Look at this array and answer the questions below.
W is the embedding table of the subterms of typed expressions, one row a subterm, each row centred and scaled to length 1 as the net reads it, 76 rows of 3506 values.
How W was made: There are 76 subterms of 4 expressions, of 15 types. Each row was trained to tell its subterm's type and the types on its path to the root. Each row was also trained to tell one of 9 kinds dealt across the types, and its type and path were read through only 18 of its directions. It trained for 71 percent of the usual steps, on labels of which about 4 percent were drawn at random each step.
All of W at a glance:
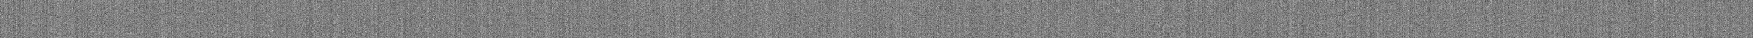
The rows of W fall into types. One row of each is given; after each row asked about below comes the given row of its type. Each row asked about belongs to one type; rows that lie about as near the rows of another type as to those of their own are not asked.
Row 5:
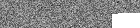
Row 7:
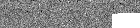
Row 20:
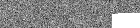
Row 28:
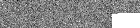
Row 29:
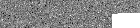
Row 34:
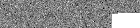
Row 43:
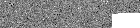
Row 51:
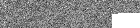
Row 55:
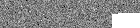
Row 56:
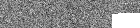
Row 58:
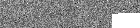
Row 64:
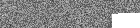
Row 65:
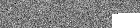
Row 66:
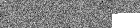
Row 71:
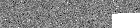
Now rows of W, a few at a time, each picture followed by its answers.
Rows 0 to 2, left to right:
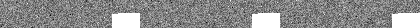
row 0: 64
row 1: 66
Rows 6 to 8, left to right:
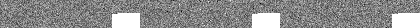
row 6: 5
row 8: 55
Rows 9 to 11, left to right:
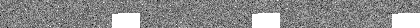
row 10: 5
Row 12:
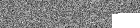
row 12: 55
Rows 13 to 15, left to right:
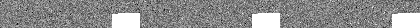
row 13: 56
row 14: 5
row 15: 71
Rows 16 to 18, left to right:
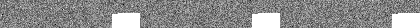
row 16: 71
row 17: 29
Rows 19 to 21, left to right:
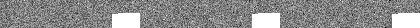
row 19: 71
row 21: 64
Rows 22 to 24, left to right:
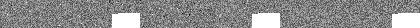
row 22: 56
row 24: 66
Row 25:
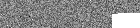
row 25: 64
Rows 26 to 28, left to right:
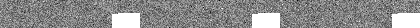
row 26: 34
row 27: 7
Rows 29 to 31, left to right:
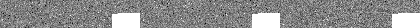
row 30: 66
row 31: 51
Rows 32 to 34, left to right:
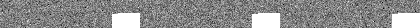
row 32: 65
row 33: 55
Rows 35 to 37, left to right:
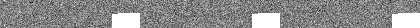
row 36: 55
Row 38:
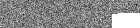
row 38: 64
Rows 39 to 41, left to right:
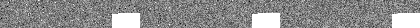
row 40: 71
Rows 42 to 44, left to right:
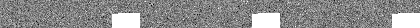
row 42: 34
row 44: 65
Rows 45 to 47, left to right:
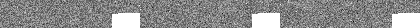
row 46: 43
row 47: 7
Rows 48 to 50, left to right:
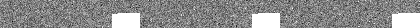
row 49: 56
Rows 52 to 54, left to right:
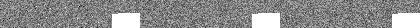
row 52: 56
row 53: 51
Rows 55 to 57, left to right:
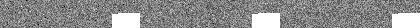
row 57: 65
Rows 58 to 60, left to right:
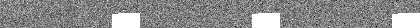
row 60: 7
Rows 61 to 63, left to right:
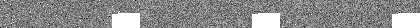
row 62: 56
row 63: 65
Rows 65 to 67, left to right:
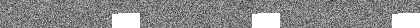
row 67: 66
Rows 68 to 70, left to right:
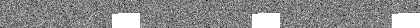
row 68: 28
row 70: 55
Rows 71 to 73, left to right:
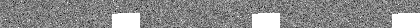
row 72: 28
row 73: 64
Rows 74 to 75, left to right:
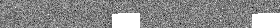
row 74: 7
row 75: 66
